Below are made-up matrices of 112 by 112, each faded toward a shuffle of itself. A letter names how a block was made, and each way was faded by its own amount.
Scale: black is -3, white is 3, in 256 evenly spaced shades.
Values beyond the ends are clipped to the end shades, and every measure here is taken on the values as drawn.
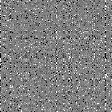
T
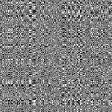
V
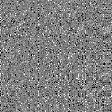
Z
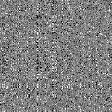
Z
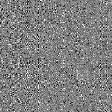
Z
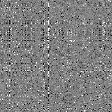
T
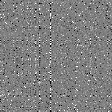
T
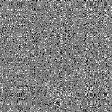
Z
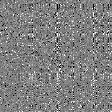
Z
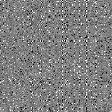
T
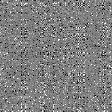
T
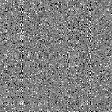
Z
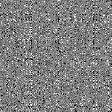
Z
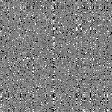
T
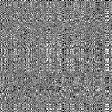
V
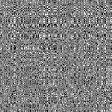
V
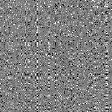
T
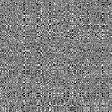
V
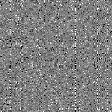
Z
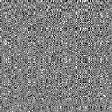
V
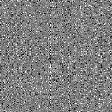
Z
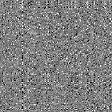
Z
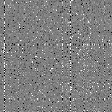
T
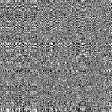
V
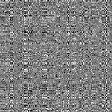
V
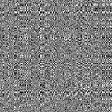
V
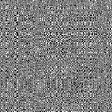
V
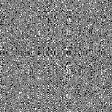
Z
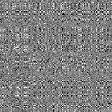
V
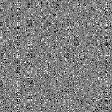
Z
